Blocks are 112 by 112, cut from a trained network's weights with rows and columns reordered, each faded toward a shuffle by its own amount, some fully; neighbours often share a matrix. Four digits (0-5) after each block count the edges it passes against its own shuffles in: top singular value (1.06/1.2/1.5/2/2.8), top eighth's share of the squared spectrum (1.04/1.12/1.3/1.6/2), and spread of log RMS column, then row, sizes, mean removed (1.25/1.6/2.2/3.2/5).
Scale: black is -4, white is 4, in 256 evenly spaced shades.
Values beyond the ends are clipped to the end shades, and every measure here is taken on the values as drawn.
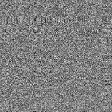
4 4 1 2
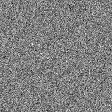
3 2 0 0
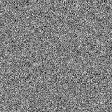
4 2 0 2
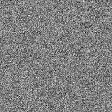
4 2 0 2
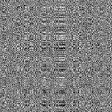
5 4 3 3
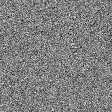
1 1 0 0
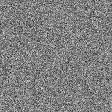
3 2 0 0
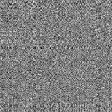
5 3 2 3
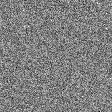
2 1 0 0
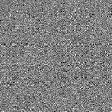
4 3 1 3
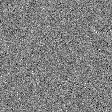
2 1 0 0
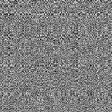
5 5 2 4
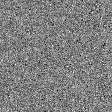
2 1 0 0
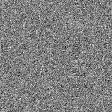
3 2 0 0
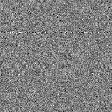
4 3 1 2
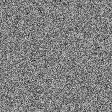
2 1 0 0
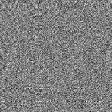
4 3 1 2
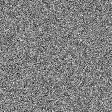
2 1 0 0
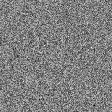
3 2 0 0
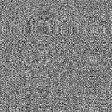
4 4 2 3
